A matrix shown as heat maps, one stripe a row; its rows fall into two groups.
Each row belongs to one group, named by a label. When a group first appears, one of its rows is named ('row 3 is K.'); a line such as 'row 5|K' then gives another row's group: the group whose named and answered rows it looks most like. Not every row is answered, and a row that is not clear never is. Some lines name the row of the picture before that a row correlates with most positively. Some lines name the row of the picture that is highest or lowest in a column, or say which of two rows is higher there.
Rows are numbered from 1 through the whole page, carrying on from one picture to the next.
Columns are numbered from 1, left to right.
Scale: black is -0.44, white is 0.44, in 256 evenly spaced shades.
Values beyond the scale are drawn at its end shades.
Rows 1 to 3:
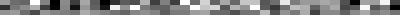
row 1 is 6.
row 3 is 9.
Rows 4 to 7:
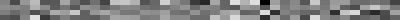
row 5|6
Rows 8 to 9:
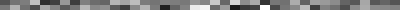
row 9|9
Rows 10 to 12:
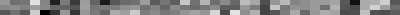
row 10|6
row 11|6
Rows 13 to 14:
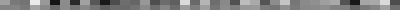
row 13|6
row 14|6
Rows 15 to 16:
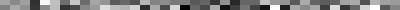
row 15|9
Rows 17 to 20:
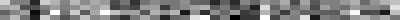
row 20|9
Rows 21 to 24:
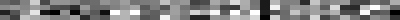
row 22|6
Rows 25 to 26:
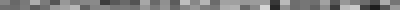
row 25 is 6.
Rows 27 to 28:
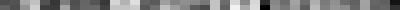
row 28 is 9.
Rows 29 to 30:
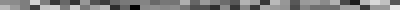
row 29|6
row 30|9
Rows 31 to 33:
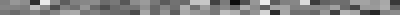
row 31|9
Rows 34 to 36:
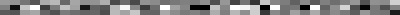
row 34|9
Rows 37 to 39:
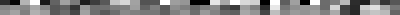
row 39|6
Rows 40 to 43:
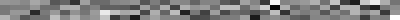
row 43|9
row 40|6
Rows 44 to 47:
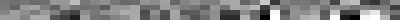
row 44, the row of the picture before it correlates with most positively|41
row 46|6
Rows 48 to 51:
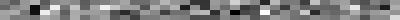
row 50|9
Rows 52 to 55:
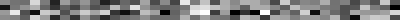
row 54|9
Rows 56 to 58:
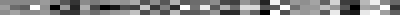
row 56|6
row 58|6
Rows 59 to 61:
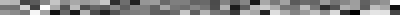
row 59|9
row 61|6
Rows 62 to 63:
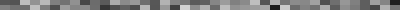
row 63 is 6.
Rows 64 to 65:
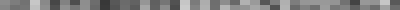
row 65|6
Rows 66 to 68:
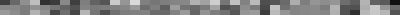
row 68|6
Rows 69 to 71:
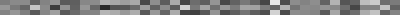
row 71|6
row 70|6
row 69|6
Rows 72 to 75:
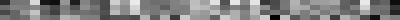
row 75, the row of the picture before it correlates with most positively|70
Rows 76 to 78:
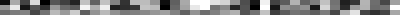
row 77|9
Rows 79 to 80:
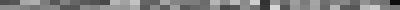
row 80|6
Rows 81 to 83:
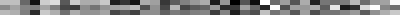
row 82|6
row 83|9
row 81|9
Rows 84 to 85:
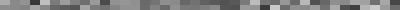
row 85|6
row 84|9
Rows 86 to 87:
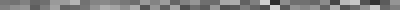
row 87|6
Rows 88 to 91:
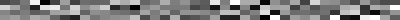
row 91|6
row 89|9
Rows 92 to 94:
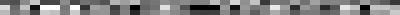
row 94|9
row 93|9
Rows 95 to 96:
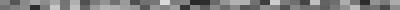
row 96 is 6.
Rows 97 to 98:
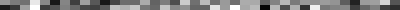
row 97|6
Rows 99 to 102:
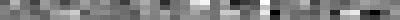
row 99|9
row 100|9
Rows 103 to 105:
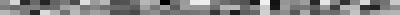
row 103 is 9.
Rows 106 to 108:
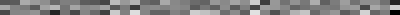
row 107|9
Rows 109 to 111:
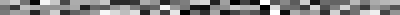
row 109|9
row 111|6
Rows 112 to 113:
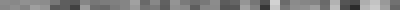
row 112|6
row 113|6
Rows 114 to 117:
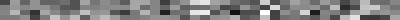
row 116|9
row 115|6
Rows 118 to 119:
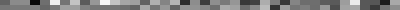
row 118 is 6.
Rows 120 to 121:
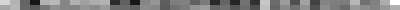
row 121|9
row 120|9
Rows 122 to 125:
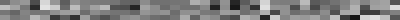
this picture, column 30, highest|125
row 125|6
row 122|9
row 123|9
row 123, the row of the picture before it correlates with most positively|120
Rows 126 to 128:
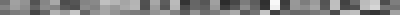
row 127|6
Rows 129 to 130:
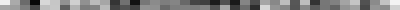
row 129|9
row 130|9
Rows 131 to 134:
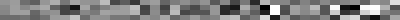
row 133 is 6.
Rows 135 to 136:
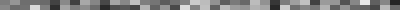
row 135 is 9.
